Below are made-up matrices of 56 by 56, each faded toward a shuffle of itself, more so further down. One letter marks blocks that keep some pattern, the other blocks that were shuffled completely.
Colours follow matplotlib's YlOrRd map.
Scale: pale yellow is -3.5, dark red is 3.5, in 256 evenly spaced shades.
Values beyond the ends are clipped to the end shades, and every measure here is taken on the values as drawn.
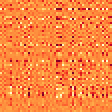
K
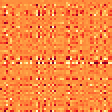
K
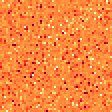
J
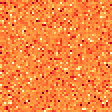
J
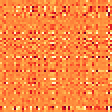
K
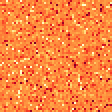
J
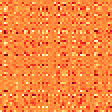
K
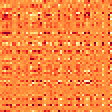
K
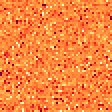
J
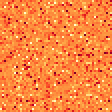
J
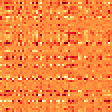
K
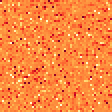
J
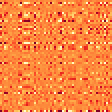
K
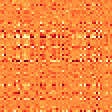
K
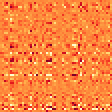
K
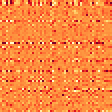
K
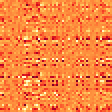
K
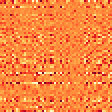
K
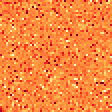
J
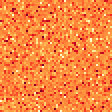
J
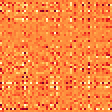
K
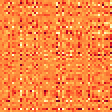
K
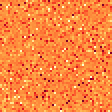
J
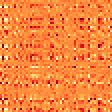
K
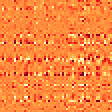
K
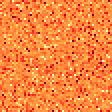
J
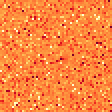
J
